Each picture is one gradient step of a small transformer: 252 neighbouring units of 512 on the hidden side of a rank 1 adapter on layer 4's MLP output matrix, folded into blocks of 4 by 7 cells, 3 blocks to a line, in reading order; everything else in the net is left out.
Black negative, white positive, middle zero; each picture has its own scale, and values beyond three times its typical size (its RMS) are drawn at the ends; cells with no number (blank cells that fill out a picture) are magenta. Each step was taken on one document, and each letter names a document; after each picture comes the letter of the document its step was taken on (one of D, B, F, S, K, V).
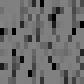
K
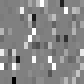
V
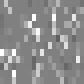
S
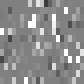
S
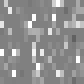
S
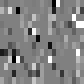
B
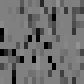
V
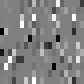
V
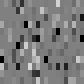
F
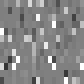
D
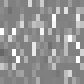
D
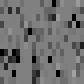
B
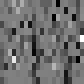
F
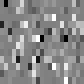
F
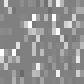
S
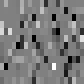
F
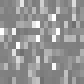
F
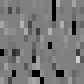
B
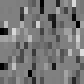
K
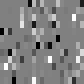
V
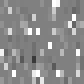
B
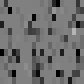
B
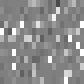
D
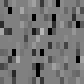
S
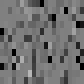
K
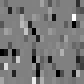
B
